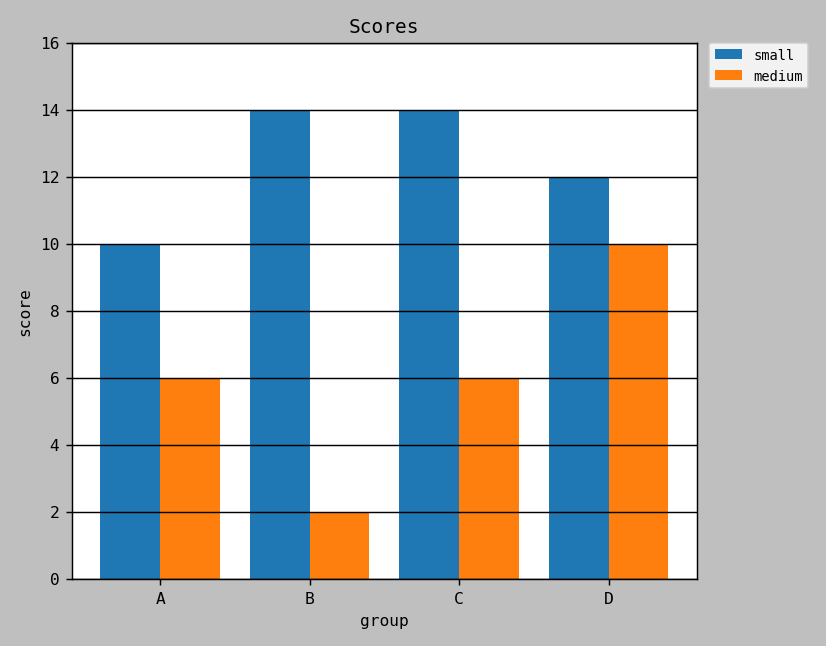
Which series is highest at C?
small
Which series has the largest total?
small
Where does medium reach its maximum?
D
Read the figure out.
Title: Scores
x-axis: group, ticks A B C D
y-axis: score, ticks 0 2 4 6 8 10 12 14 16
Legend: small, medium
Values:
small: 10 14 14 12
medium: 6 2 6 10
